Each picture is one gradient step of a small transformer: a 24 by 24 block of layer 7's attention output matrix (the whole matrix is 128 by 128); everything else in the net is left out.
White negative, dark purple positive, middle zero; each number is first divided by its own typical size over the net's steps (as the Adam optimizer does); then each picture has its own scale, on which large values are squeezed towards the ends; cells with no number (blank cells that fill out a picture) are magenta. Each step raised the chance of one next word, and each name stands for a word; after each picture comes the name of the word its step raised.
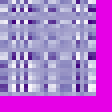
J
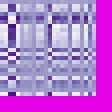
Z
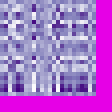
J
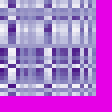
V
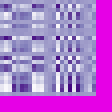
J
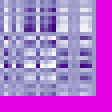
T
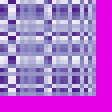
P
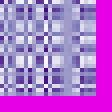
P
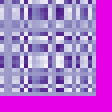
P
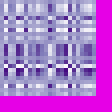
V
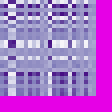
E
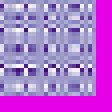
V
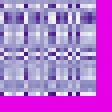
Z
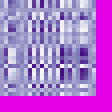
V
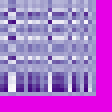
J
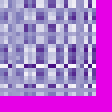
V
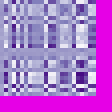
E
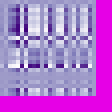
T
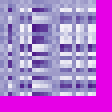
Z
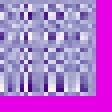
J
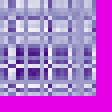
V
